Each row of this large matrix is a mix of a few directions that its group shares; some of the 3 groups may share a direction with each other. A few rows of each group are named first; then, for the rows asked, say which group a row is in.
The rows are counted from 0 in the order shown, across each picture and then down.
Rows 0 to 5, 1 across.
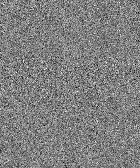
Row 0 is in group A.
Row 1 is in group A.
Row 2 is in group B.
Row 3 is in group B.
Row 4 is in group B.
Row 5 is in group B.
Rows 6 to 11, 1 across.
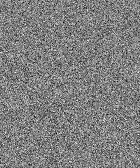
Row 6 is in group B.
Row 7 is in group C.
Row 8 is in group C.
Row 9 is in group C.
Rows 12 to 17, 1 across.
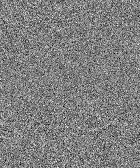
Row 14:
A
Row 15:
B
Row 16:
B
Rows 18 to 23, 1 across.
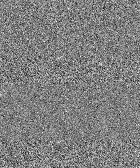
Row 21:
B
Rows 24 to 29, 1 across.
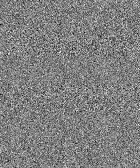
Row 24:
C
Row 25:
C
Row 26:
A
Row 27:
B
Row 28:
A
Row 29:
B
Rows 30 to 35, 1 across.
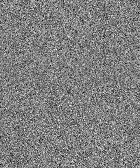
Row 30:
A
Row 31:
A
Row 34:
C
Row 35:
C
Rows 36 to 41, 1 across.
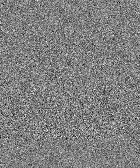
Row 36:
A
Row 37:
C
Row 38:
A
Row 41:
A
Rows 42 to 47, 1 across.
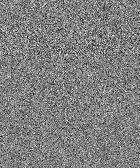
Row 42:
A
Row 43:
C
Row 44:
B
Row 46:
C
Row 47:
A
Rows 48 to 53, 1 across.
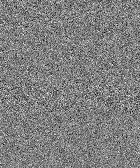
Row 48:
C
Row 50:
B
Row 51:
B
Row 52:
C
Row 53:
A
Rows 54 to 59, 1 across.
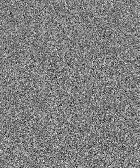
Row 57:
A
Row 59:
B
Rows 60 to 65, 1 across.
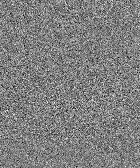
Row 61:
C
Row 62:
B
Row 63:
C
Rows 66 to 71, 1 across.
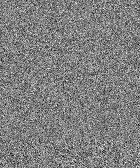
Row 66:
A
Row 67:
C
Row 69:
A
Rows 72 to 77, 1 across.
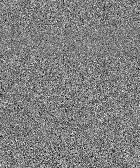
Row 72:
A
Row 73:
B
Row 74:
A
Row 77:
C
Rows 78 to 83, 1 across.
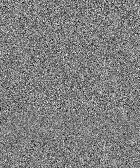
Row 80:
A
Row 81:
C
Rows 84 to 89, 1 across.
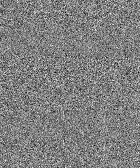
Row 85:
B
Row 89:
A
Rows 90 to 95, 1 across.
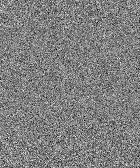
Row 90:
B
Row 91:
A
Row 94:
C
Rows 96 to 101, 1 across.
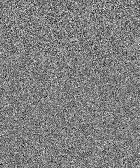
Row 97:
C
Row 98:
A
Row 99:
B
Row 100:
C
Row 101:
C
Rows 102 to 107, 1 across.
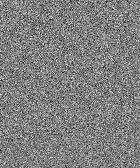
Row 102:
B
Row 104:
C
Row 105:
B
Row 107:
B
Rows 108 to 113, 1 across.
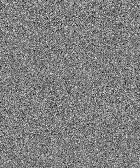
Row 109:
C
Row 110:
B
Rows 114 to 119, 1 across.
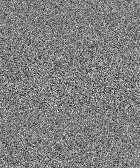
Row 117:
A
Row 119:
C
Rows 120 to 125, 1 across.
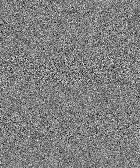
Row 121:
B
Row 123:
A
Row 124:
B
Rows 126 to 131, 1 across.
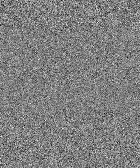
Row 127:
B
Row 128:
B
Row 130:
C
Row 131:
A
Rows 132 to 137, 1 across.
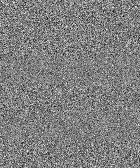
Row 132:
C
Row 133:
B
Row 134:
B
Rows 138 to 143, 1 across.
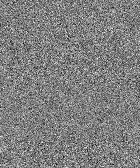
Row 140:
B
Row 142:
C
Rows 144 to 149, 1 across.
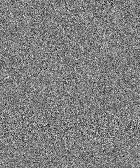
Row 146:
B
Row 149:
C
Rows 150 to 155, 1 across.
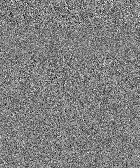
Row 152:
A
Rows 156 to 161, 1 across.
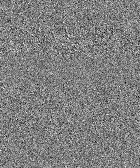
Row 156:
B
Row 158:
B
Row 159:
A
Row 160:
A
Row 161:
B
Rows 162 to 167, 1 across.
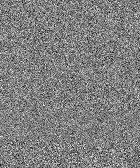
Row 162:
B
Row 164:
C
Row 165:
B
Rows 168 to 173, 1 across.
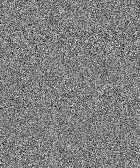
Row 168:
A
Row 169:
B
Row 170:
A
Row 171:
C
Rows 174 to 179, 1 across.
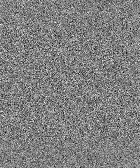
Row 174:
C
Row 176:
C
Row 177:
B
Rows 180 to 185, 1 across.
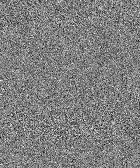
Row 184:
C
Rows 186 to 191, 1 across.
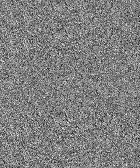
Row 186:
C
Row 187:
C
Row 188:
B
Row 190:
C
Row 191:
C
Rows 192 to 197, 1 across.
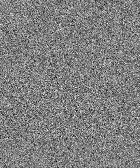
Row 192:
C
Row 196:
C
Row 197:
A
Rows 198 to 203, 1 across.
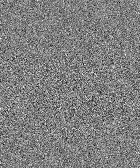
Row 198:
A
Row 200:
C
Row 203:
A
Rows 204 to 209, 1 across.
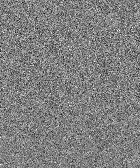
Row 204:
B
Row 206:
A
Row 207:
A
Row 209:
C
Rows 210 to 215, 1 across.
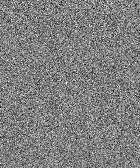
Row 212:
C
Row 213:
A
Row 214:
B
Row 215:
A
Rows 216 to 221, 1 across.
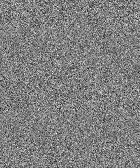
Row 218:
C
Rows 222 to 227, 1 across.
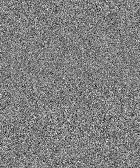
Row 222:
B
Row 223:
A
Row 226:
A
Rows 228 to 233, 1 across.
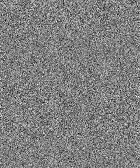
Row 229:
A
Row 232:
B
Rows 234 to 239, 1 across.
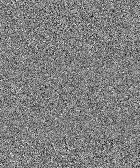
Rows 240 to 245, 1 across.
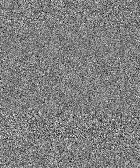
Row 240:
B
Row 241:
A
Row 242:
A
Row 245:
A
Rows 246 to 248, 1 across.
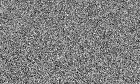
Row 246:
B
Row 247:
A
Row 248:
C
